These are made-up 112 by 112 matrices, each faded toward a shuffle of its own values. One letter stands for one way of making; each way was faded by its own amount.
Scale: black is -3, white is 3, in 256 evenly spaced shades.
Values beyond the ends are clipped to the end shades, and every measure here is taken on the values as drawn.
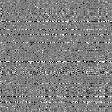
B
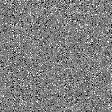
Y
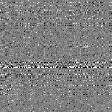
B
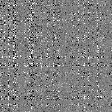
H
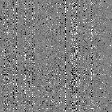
H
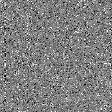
Y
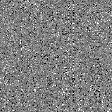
Y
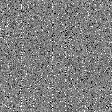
Y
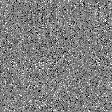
Y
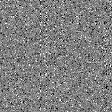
Y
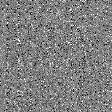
Y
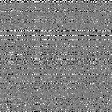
B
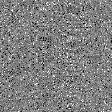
Y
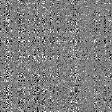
H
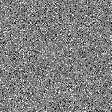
Y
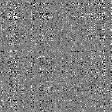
H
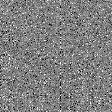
Y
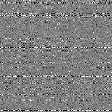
B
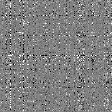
H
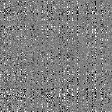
H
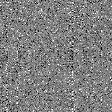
Y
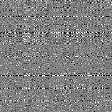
B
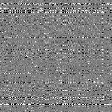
B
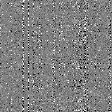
H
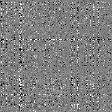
H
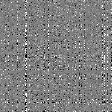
H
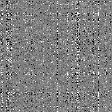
H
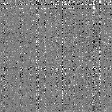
H
